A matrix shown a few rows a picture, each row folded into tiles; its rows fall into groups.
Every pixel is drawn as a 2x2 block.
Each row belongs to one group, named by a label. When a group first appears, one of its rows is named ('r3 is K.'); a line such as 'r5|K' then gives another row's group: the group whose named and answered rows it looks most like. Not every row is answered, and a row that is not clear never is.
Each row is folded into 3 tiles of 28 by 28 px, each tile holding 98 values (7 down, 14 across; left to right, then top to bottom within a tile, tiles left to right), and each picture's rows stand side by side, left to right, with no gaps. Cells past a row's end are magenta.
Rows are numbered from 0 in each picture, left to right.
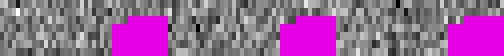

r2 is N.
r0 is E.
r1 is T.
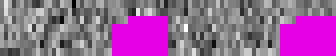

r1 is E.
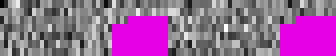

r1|N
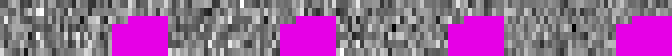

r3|N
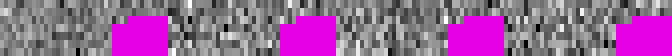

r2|N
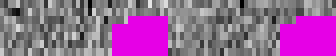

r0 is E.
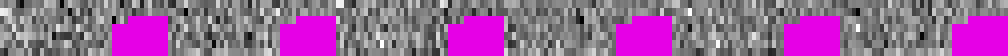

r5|E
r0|N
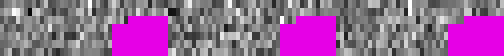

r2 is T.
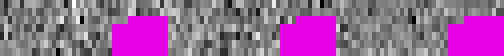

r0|T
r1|N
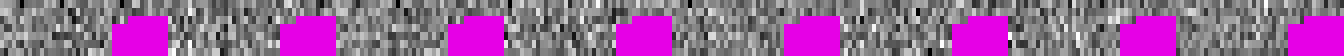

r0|N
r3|T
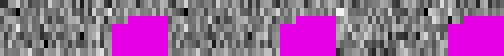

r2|N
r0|E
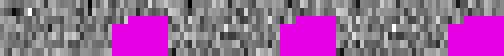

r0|E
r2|N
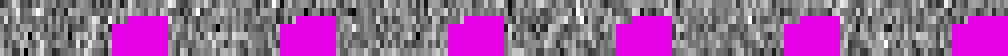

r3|T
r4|T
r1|E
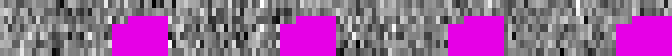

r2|N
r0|N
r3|T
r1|T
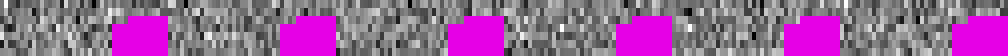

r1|E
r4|E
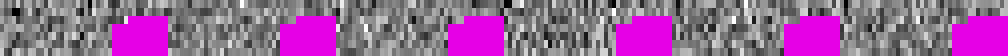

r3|E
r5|T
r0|E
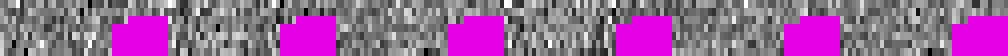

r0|E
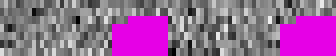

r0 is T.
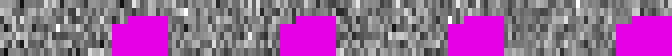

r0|N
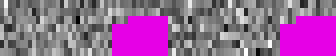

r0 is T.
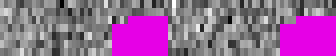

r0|N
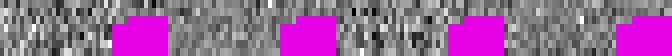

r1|E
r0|N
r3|T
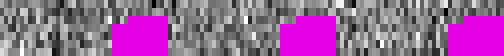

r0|N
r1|T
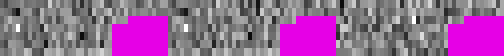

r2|T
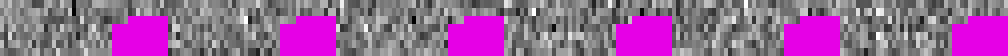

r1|T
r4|T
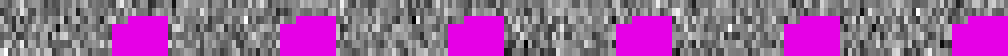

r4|N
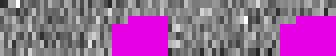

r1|T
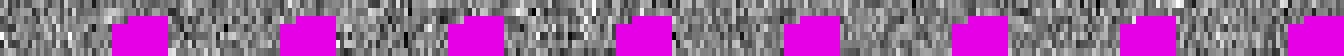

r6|E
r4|T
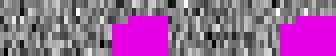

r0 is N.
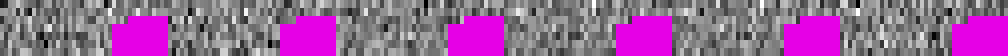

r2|E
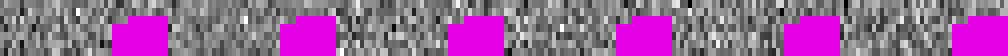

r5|T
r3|N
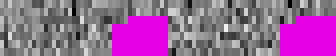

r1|N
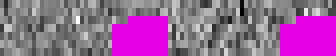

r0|T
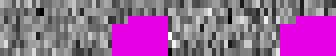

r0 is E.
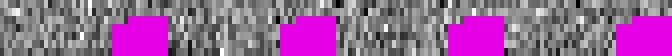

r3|T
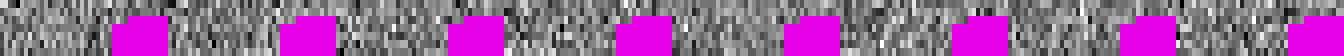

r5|T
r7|T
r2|N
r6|T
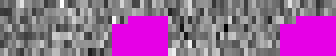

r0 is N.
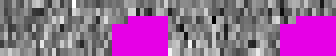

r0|T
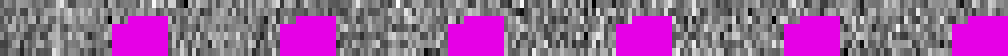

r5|N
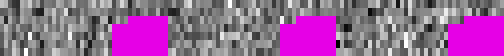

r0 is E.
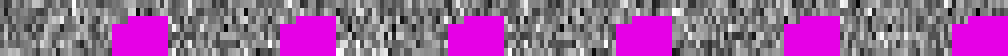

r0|T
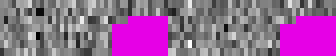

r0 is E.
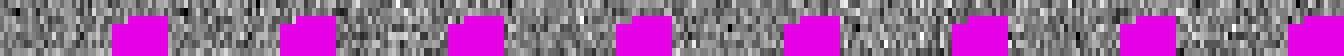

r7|N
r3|T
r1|E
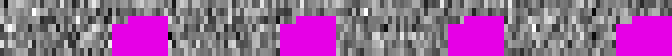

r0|T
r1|T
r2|E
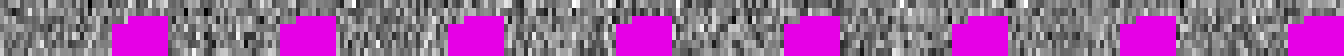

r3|E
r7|T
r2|E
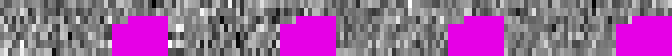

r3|E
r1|T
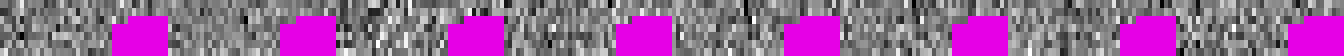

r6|N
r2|T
